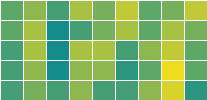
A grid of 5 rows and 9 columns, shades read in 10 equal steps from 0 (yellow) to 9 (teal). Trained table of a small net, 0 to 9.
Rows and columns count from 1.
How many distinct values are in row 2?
5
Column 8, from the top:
5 3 2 0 1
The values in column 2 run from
3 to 5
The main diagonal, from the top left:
6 3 9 4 7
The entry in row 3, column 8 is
2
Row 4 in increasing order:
0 4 4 4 6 6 7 8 9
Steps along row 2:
down up down down down up down up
